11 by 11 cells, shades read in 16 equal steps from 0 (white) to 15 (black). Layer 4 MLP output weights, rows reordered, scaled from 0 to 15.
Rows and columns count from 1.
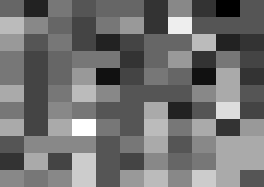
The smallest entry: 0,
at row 8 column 4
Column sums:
82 105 88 71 107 104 85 89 92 85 102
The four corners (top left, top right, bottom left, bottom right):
9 10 7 10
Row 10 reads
12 5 11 3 10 11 7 9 8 5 5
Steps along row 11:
up down down up down down up down up up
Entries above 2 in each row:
11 10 11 11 11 11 10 10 11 11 11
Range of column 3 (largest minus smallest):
6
